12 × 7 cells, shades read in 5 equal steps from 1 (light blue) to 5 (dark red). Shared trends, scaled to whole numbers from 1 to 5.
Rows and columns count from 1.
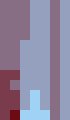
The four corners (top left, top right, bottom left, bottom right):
3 2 4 2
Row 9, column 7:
2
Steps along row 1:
same same down same up down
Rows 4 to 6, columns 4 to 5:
2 2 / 2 2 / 2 2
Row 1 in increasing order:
2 2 2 3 3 3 3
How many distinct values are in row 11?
4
